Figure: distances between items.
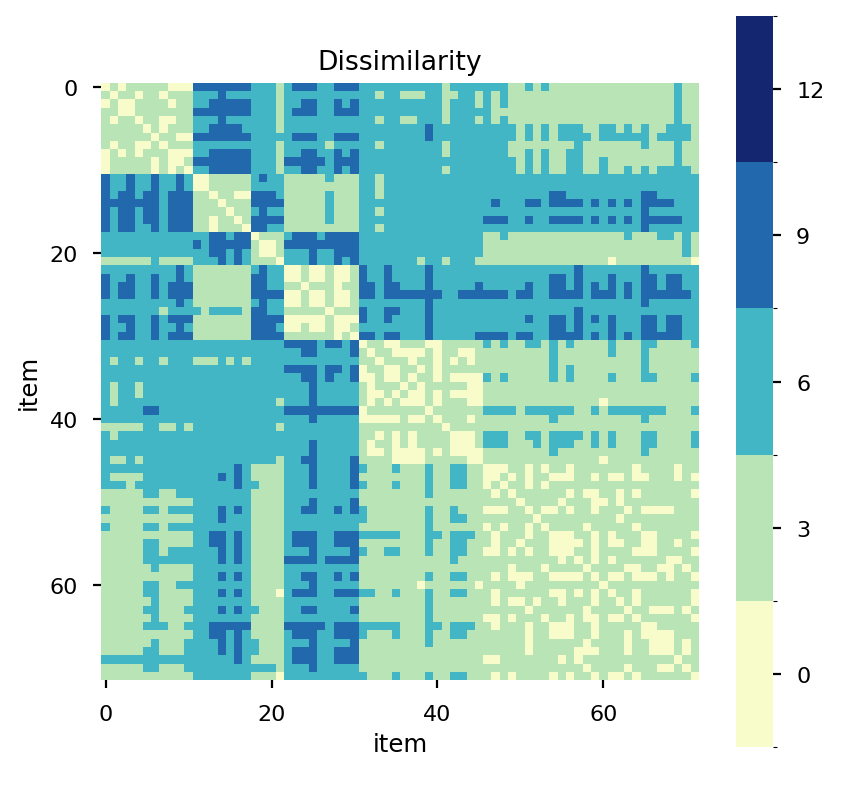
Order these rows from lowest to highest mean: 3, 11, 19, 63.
63, 3, 19, 11
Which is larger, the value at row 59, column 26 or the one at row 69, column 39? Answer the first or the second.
the first
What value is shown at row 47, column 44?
3
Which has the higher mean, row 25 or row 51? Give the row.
25
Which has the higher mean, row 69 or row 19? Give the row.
19
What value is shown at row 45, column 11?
6
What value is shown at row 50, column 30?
9
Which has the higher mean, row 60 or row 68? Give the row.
68
